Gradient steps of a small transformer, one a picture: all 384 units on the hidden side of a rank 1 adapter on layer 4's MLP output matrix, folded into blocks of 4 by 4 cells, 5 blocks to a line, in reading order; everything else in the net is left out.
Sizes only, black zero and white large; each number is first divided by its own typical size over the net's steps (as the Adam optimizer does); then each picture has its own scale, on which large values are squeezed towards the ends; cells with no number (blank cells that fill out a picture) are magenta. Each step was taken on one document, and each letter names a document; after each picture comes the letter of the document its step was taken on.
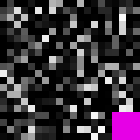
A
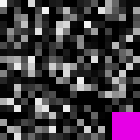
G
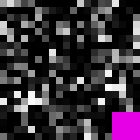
G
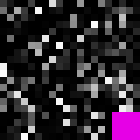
A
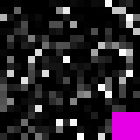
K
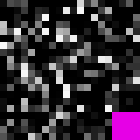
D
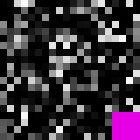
D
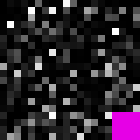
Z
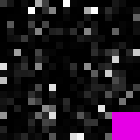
Z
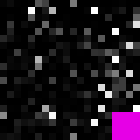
Z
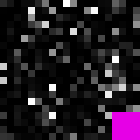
Z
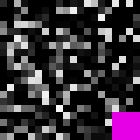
D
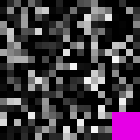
G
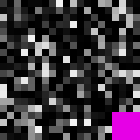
K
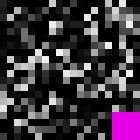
K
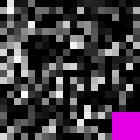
G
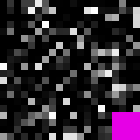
Z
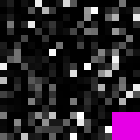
Z
